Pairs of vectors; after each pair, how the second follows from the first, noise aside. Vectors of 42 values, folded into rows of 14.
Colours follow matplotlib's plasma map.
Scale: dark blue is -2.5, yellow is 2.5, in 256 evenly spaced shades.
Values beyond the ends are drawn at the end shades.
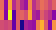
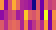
reversed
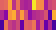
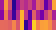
shuffled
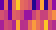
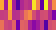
negated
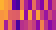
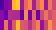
negated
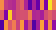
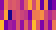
negated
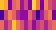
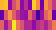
copied
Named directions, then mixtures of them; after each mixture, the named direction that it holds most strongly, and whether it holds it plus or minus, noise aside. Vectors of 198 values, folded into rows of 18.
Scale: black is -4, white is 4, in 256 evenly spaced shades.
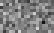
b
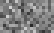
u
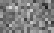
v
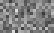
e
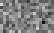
b, plus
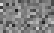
b, plus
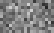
v, plus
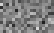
b, plus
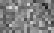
v, plus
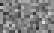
b, minus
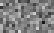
b, plus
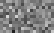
e, minus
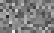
e, plus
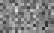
e, plus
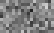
v, minus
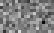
b, plus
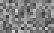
e, plus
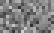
u, plus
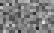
b, minus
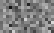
v, minus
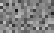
e, minus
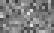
u, minus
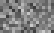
u, minus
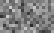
u, plus
